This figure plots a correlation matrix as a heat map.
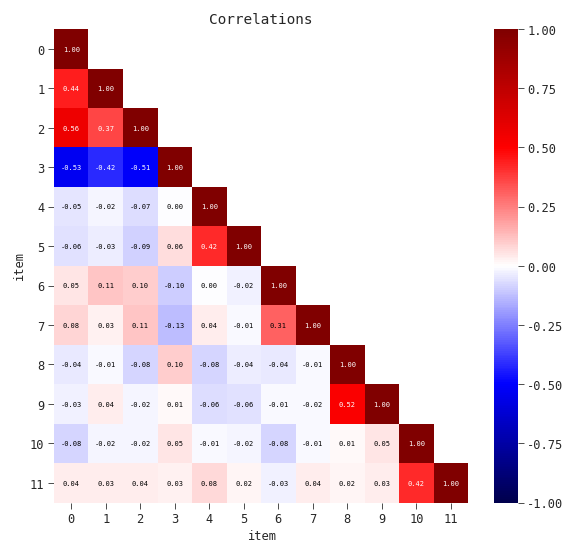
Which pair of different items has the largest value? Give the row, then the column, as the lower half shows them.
2, 0
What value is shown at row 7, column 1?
0.03
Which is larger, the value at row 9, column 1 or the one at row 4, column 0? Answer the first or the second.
the first
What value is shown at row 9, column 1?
0.04
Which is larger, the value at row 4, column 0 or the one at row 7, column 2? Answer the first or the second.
the second
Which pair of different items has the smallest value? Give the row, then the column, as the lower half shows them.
3, 0
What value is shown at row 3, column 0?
-0.53
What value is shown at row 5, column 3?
0.06
